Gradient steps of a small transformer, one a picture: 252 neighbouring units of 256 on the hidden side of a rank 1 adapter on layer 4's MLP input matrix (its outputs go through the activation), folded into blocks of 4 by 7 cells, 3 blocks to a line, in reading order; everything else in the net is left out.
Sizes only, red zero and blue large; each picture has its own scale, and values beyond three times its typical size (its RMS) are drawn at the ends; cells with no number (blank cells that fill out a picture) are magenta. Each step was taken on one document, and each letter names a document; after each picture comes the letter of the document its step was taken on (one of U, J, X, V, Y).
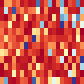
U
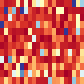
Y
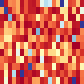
U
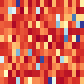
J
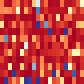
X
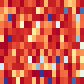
J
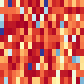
U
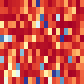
X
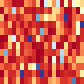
U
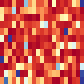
X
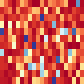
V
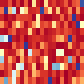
Y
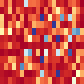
V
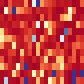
X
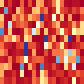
V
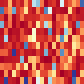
X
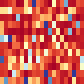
X
